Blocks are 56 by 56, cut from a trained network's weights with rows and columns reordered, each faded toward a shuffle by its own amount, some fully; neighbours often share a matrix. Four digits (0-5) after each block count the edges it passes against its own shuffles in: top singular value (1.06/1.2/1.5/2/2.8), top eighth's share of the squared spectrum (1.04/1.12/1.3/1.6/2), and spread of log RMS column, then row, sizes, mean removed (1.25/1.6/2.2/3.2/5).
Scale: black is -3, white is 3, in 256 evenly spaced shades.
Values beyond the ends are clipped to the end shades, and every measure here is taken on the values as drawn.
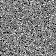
0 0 0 0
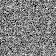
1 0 0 0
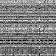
5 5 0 3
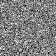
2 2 0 0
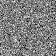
1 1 0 0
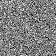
0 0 0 0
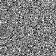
3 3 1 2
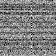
4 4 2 1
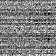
4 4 2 2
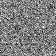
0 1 0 0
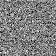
1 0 0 0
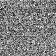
1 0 0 0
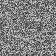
0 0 0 0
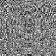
3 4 2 2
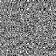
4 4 2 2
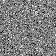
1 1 0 0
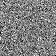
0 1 0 0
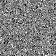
1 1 0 0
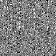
3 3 2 1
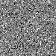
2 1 1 0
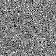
2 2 0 0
